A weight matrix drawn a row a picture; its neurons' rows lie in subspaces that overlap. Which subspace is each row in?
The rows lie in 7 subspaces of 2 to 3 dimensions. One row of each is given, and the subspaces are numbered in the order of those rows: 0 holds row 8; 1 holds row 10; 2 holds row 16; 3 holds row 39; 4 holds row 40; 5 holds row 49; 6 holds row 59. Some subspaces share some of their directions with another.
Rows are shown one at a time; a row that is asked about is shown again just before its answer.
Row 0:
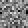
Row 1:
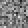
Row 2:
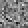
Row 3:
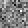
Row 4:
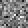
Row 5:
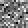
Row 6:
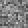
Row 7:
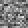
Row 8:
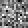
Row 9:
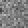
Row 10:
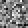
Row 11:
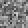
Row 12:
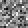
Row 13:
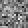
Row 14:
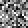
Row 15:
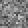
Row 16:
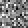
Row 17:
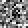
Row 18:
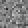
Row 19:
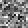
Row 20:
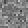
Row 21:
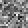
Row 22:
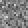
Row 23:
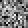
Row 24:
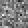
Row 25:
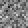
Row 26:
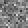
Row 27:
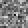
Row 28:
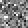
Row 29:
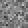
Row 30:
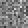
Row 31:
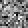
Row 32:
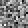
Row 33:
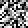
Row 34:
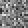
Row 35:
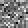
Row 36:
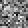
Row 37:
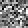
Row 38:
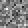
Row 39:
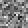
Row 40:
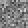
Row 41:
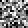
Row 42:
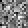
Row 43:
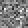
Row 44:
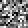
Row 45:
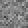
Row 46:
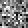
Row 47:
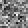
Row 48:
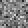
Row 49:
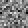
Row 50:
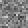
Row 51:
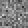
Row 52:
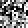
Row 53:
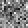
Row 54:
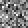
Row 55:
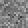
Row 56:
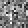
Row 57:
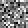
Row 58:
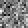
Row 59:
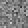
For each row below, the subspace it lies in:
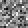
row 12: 1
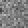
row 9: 2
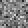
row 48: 5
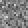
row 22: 0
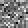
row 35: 4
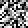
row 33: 2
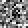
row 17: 1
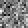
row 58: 2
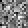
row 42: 4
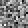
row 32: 5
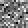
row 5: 4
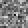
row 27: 6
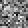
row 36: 3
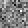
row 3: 4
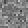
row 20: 4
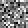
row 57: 4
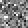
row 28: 0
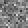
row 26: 4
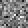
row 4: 5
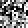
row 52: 6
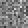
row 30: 6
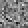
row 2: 3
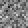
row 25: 2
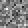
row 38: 1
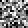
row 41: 5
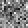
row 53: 6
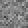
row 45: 3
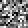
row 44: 1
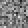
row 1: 6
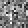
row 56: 6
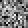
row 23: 0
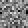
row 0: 5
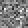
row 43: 5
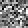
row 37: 5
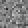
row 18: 1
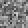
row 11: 6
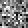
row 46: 2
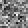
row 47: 3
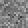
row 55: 4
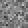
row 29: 3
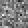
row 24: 0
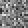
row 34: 2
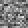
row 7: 0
